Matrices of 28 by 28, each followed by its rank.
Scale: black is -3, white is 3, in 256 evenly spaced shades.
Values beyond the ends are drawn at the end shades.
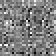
five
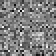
five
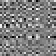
three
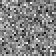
full rank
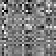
three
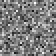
full rank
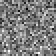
full rank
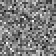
full rank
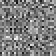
five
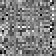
five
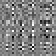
three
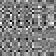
three
